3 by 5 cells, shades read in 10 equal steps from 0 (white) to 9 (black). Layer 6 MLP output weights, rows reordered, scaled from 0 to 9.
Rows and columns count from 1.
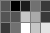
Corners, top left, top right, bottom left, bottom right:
6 7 7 1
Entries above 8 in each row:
1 0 0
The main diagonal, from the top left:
6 6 0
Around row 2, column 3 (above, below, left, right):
8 0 6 3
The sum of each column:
19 20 10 10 15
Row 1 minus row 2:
0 3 6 2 0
